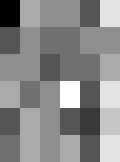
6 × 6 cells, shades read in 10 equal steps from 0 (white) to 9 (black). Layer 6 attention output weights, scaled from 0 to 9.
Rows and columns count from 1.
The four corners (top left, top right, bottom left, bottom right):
9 1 5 1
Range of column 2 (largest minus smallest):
2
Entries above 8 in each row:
1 0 0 0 0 0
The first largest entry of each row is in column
1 1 3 5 5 5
